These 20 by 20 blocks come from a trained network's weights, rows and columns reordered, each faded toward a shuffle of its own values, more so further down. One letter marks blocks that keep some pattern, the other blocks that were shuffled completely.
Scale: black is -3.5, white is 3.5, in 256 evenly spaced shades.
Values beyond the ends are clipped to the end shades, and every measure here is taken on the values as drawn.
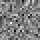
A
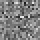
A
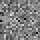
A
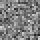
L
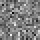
L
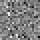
A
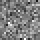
L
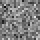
L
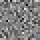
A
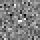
L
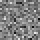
A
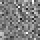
A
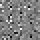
A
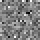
A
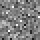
L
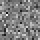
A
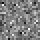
L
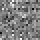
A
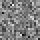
L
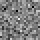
L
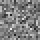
L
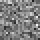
A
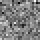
A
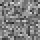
A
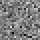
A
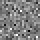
L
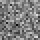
L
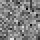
L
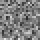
A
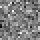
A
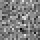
A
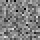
L
